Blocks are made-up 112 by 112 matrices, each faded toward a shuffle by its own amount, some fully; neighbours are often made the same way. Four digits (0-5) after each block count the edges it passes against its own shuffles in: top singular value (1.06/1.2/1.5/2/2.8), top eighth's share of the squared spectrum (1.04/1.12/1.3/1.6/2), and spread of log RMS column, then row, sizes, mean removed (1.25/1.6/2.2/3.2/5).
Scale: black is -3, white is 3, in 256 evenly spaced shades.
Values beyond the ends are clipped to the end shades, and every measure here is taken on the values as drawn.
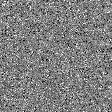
0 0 0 0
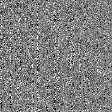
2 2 4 0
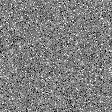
0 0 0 0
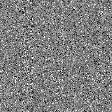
0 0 2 0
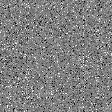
3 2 1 0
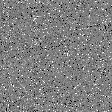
2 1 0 0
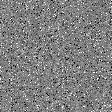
0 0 1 0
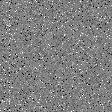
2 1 1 0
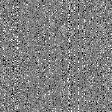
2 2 4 0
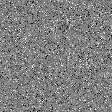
0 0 0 0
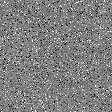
2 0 0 0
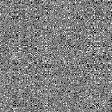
4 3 2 2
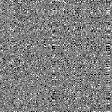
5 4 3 3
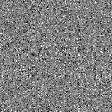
4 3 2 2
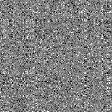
4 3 2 2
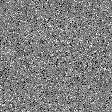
2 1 0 0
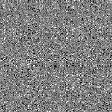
4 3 2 2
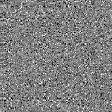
4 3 2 2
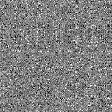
4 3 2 2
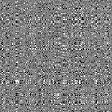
5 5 3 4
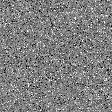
1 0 0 0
